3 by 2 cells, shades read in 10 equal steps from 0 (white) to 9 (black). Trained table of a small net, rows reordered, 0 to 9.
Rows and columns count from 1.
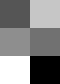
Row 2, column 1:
4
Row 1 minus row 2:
2 -3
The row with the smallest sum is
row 1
